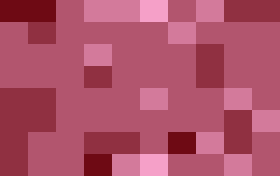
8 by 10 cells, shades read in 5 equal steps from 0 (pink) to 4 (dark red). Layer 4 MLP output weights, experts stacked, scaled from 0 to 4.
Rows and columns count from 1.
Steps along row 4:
same same up down same same up down same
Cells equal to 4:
4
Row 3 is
2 2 2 1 2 2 2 3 2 2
